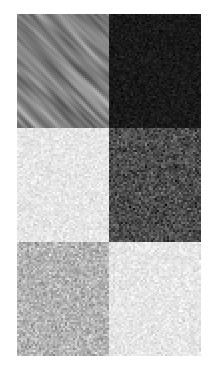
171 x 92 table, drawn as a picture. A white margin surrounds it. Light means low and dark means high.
The table splits into 3 rows of 2 panels. Panel 1,1: middling, slanting down to the right. Panel 1,2: very high, fine-grained, faint in contrast. Panel 2,1: very low, fine-grained, faint in contrast. Panel 2,2: high, fine-grained. Panel 3,1: low, fine-grained. Panel 3,2: very low, fine-grained, faint in contrast.
